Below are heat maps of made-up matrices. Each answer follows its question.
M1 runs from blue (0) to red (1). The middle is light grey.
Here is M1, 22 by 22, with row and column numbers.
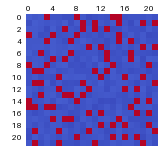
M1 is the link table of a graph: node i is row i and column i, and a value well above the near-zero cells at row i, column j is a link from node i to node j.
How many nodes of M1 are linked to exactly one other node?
0
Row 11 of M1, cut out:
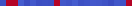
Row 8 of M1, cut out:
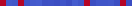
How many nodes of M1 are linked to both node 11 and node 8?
0
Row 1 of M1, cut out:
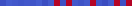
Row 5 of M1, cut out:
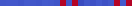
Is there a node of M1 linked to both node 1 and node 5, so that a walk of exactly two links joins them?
yes
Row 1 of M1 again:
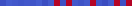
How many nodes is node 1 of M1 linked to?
5
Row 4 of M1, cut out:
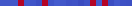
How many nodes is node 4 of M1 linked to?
4
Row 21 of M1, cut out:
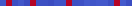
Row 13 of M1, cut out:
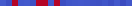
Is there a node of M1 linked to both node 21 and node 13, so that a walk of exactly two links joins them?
no
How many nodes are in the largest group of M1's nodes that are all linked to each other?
3
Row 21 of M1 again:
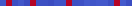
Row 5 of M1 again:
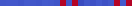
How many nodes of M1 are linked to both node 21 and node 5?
1
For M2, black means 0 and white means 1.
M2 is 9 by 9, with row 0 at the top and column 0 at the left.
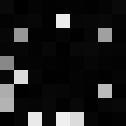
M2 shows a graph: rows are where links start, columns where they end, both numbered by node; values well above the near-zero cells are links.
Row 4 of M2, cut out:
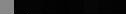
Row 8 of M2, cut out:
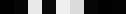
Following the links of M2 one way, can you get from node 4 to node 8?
no
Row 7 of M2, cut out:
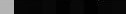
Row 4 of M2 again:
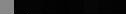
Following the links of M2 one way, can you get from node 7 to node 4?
no
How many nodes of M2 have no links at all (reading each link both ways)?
1
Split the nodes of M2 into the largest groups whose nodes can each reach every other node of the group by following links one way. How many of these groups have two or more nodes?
0
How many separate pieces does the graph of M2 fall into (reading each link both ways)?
2
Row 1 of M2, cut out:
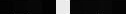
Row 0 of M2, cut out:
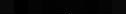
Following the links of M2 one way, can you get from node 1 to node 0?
yes
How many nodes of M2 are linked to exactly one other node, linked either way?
0
